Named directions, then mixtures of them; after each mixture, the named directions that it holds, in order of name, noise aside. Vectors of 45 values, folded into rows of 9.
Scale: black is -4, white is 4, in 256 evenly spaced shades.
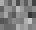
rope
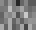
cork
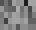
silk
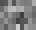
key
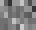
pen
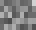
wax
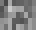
cork, key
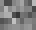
key, pen, wax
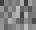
key, silk, wax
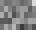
wax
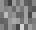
cork, pen, silk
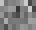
pen, silk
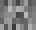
cork, key
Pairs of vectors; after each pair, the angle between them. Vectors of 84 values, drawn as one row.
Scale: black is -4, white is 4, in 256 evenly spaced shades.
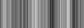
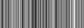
partly opposed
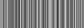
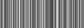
partly opposed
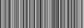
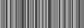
partly opposed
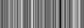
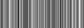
partly aligned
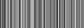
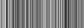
partly opposed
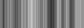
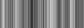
nearly opposite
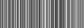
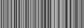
nearly opposite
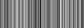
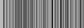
partly opposed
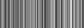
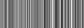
partly aligned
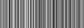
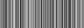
partly aligned
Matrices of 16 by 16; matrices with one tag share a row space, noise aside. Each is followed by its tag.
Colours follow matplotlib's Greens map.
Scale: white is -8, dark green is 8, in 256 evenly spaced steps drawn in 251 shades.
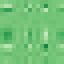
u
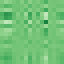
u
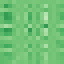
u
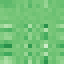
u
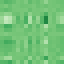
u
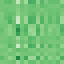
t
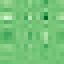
u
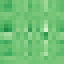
u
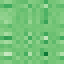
u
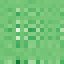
t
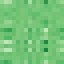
u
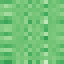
u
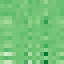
u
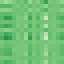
u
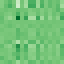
t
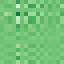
t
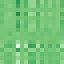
t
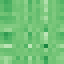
u
